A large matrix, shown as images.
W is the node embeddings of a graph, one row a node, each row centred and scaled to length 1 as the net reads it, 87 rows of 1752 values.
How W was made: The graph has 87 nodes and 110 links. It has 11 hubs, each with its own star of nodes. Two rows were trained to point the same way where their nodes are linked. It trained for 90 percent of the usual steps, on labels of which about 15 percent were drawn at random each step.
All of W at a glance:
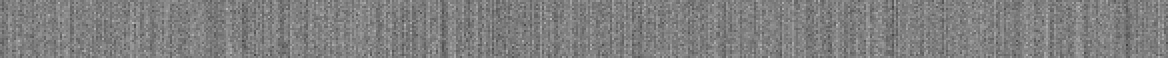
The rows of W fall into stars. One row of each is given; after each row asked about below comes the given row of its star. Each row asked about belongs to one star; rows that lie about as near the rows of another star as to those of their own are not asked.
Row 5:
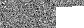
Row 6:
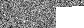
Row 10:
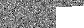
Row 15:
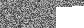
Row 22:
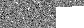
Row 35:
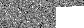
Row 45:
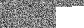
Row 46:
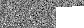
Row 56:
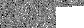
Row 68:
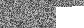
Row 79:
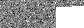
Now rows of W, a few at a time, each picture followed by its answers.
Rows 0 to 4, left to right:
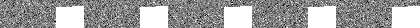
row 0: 6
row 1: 22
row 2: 15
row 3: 35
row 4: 35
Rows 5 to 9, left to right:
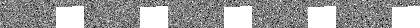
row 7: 5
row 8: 68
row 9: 35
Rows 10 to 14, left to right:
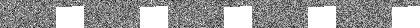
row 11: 35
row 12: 68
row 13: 5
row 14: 79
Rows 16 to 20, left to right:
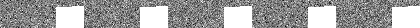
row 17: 15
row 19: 35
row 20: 22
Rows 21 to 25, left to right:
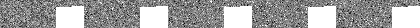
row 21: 79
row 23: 68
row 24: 68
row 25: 79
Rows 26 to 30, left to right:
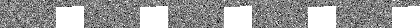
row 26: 46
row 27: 5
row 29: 56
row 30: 15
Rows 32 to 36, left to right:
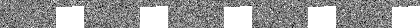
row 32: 46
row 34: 6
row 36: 56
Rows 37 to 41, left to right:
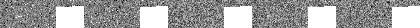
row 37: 45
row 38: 5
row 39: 56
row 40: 45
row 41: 35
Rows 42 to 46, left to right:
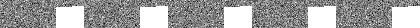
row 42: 5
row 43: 15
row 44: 22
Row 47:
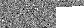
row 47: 5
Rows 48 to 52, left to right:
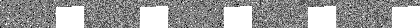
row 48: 79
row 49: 35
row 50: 22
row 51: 56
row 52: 35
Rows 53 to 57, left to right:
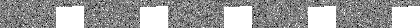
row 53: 15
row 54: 15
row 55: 68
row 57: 46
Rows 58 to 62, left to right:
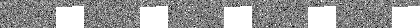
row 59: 46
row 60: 6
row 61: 5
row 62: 6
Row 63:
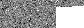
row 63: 10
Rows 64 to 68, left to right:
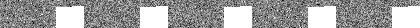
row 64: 45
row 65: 6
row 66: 68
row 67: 10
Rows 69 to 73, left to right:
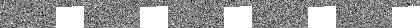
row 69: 6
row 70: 56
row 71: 79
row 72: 22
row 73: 68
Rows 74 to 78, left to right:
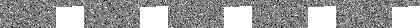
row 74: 6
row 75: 56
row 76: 46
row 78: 10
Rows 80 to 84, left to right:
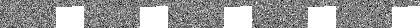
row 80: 46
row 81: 5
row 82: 15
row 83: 35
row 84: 46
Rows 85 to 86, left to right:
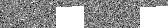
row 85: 22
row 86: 6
